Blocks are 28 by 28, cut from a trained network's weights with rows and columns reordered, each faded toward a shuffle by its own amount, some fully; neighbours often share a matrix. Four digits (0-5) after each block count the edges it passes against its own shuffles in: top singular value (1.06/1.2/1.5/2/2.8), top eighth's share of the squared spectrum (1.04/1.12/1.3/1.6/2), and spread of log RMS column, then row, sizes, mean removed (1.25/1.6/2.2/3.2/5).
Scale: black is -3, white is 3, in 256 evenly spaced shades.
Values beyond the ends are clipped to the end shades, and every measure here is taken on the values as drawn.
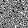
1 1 0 0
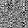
3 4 2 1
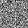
2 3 0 0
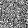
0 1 0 0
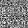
3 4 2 2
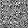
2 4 1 0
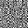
3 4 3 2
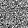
0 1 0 0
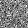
0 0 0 0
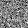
0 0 0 0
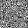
2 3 1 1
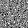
0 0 0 0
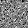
1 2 0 0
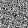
0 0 0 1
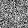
0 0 0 0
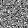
0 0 0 0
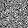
0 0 0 0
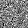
0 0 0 0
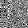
3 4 2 0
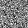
1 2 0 0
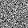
1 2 0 0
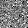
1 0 0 0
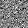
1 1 0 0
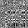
4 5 2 2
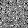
0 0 0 0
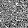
2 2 0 1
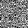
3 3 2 0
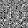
3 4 2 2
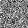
2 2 0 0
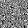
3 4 1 0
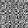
3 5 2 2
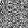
3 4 2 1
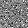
1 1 0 0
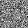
2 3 0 1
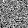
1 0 0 0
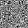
2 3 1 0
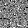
2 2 1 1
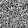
1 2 0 1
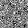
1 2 1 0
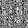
2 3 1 2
